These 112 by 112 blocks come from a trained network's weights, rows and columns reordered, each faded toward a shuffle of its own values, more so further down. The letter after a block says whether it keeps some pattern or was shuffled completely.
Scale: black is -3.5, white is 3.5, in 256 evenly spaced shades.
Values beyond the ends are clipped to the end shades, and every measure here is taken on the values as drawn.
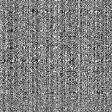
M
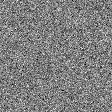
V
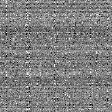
M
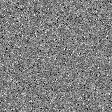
V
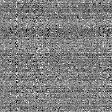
M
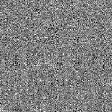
M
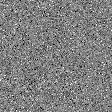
V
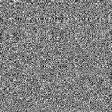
M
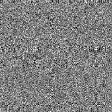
M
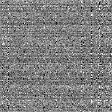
M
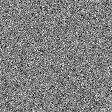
V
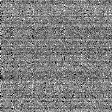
M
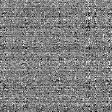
M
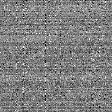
M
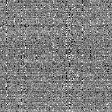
M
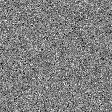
V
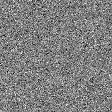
V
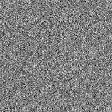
M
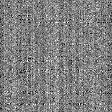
M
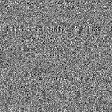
M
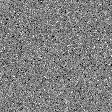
V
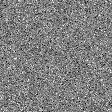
V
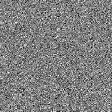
M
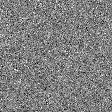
V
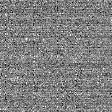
M
